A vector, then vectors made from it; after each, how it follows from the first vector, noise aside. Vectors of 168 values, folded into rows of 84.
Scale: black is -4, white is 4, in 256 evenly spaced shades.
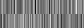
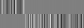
partly zeroed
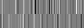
partly zeroed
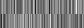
copied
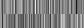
negated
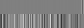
partly zeroed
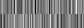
copied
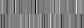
partly zeroed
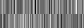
copied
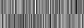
negated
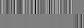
partly zeroed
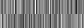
negated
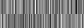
negated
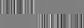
partly zeroed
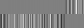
partly zeroed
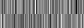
negated
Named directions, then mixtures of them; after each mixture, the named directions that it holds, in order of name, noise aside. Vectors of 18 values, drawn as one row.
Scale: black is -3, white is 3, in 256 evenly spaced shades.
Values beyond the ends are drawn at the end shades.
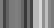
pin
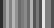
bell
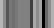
bell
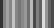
bell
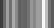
bell, pin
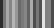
bell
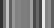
bell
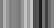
pin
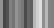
pin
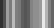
bell, pin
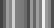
bell, pin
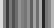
bell
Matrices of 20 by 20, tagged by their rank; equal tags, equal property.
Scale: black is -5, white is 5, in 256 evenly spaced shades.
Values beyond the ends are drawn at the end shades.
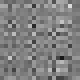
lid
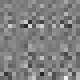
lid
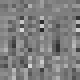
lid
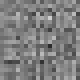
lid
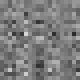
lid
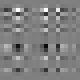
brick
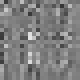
lid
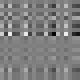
brick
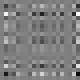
brick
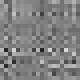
lid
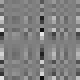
brick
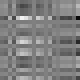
brick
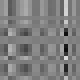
brick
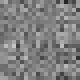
lid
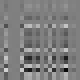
brick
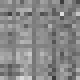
lid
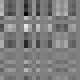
brick
